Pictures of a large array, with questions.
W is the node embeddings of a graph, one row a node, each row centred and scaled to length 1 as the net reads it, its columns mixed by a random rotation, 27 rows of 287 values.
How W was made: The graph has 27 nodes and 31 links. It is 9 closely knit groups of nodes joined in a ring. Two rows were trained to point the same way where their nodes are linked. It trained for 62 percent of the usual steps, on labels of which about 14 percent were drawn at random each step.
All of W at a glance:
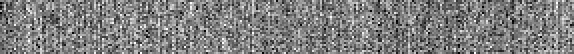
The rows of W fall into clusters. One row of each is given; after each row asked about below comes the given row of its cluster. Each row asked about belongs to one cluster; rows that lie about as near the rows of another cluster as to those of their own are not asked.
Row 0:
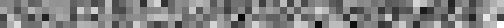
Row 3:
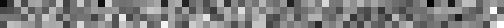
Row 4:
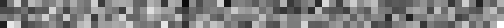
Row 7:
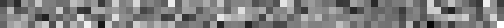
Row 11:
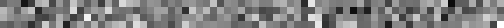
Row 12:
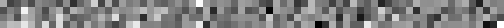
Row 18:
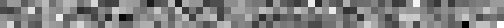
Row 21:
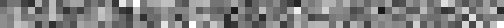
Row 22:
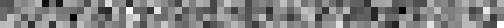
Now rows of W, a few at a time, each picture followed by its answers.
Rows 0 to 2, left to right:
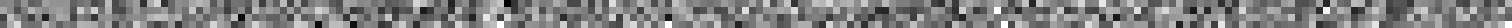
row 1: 3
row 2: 18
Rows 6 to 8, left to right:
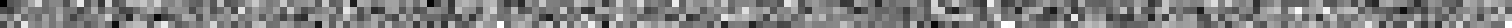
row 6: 3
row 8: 22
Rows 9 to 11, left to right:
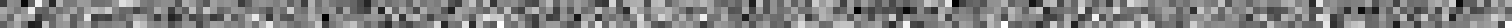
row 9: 11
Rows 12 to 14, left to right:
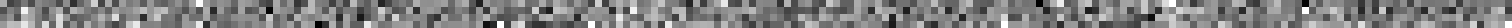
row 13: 4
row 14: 21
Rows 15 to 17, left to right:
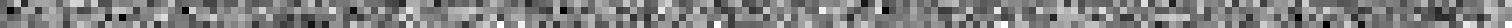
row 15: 18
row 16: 21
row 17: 0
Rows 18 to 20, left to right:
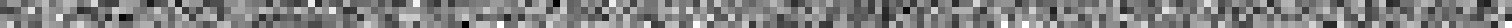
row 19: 7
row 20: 12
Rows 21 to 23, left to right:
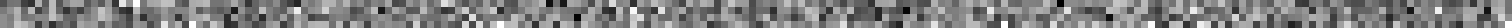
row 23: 7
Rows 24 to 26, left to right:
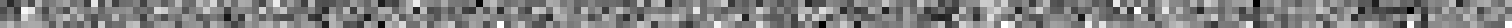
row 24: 12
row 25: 0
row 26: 22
